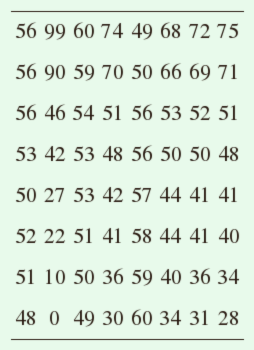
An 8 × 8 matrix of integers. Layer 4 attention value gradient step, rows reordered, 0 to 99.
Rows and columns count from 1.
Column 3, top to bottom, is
60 59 54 53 53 51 50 49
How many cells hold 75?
1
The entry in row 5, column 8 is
41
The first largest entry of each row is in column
2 2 1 5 5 5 5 5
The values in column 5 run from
49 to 60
